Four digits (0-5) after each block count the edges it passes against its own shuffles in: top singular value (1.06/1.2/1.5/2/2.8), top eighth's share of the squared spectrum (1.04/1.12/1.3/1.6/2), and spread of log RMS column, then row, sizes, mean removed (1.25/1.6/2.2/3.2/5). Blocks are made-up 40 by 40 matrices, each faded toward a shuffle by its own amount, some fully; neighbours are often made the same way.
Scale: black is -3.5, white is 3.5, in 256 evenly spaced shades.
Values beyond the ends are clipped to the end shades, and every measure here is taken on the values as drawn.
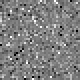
0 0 0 0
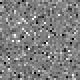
1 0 0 0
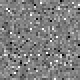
2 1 0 0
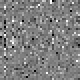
3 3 2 0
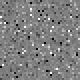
0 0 0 0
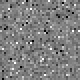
0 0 0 0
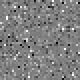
0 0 0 0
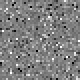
0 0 0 0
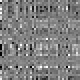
4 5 3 3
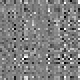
4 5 3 3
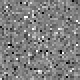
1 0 0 0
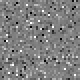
0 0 0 0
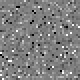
1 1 0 0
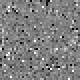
2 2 0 1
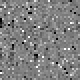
2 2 1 0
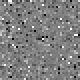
1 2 0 1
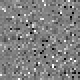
1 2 1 0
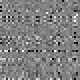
4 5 2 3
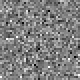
0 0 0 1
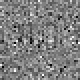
3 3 1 1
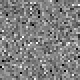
0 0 0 0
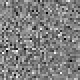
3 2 1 0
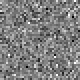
1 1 0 0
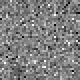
1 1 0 0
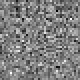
3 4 2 2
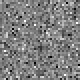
1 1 0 0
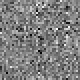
3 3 2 1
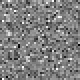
2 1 1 0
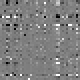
4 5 2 2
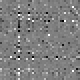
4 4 2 2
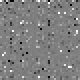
3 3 1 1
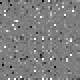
3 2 0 1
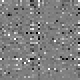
4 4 1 2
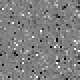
2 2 1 0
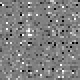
3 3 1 1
